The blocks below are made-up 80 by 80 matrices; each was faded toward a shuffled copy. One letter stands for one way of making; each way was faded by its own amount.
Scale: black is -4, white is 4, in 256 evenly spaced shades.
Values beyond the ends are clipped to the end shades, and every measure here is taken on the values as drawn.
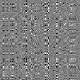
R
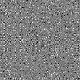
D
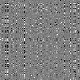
R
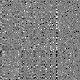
D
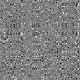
D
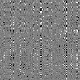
R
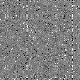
D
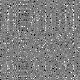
D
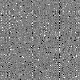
D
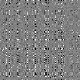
R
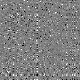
D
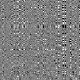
R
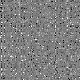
D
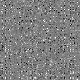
D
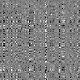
R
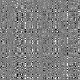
R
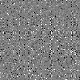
D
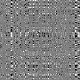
R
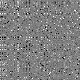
D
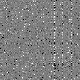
D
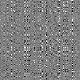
R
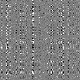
R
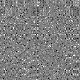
D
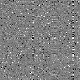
D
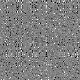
D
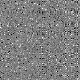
D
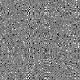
D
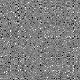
D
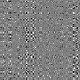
R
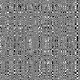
R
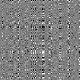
R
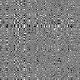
R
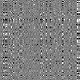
R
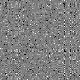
D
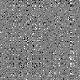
D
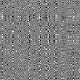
R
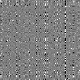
R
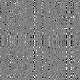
R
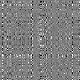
R
